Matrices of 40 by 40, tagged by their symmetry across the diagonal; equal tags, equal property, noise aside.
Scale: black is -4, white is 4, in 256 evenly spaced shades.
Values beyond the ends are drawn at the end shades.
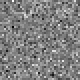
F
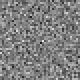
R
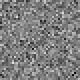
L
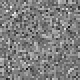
L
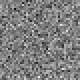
F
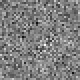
L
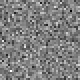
R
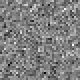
R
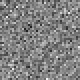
L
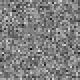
R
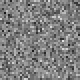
F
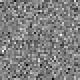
F
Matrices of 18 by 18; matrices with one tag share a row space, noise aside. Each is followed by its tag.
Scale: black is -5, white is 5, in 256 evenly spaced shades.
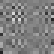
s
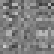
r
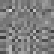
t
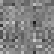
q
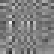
t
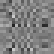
t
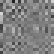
s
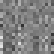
s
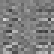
r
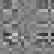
r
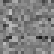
r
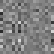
s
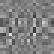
t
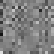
s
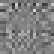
t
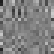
s
